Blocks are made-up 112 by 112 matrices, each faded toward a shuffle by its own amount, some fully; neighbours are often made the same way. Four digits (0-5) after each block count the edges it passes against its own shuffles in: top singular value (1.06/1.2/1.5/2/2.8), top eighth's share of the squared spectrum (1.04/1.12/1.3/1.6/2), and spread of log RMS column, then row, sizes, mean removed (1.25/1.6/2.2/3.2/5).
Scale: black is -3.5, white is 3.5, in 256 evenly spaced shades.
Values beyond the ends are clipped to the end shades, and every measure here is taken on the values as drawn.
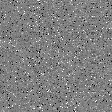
3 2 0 0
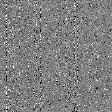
2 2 3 0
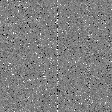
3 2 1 0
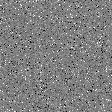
0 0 0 0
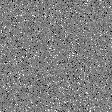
0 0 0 0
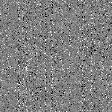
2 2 3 0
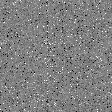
1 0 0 0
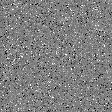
0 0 0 0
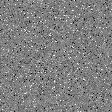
0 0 0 0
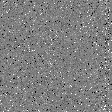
1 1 1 0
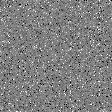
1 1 1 0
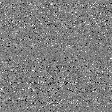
1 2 0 3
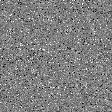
0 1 0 2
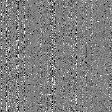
2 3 4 0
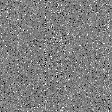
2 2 2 0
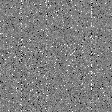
2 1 2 0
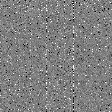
3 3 2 1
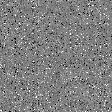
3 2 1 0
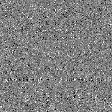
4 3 1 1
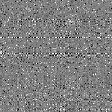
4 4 2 3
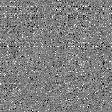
4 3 2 2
